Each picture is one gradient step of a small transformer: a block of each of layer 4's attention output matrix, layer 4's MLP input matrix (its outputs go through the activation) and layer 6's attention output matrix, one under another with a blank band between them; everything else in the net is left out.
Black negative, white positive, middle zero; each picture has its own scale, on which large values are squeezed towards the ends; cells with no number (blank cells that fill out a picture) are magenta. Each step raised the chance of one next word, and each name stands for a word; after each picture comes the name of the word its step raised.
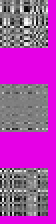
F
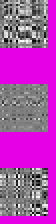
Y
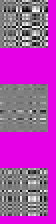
F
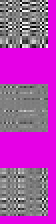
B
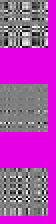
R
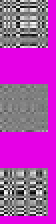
R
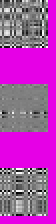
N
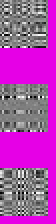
R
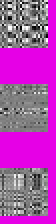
Y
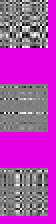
Y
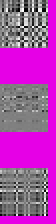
F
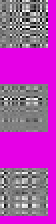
B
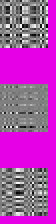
R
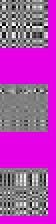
Y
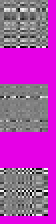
N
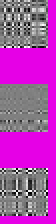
N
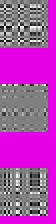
Y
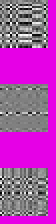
R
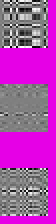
N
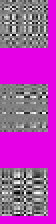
R
